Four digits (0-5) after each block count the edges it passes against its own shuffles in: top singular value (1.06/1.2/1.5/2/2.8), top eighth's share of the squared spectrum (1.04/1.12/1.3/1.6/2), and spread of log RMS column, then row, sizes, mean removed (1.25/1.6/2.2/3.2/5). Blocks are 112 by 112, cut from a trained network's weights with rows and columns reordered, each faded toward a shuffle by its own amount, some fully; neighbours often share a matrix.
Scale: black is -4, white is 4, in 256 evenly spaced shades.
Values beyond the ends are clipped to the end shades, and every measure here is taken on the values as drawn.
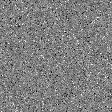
0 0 0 0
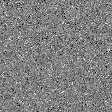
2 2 0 1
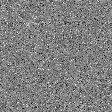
2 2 0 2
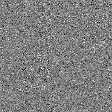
3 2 2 1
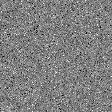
2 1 1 0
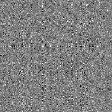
4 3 3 1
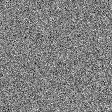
1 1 0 0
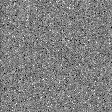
1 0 0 0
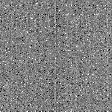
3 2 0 2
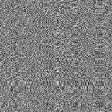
4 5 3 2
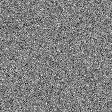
0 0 0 0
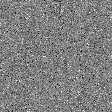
0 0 0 0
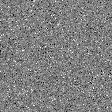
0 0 0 0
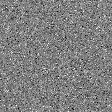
0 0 0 0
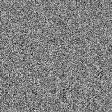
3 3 1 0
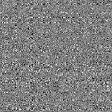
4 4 2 3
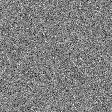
1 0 0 0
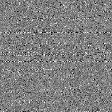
3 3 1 3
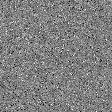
1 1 0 0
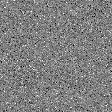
1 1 0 1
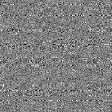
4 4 2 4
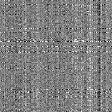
4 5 2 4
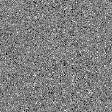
3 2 2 0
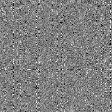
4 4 3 1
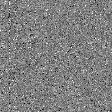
3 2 2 0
